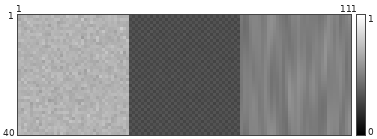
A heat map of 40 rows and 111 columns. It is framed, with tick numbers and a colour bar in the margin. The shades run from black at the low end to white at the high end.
It is made of 1 by 3 panels. Panel 1,1: high, fine-grained, faint in contrast. Panel 1,2: low, checkered, faint in contrast. Panel 1,3: middling, streaked downward, faint in contrast.
